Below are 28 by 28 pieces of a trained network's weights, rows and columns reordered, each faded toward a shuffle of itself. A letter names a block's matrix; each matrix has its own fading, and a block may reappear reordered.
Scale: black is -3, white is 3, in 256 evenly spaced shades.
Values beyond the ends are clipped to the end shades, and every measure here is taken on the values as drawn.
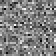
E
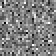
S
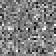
E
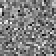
S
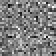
E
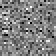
S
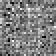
S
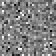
S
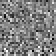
E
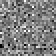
E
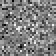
S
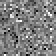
S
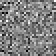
E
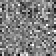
E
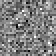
S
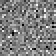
S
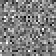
E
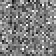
S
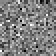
E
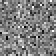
S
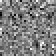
E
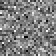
S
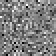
S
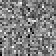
S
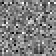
E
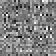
E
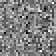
E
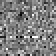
E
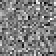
E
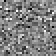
E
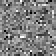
E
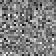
E
